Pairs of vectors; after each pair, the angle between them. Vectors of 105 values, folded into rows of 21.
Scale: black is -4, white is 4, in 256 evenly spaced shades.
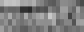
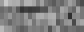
nearly parallel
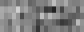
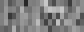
partly opposed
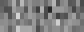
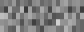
partly aligned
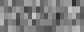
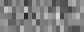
partly opposed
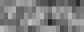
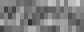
nearly opposite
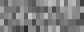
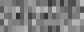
nearly opposite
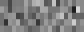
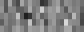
orthogonal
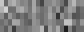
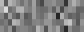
nearly parallel
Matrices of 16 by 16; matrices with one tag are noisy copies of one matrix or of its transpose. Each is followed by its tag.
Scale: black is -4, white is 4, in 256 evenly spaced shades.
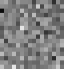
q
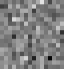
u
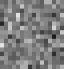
u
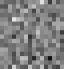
u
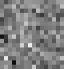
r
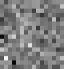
r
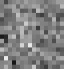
r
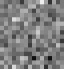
u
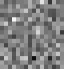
u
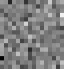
q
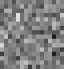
u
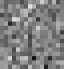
u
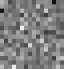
q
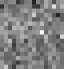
r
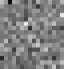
q
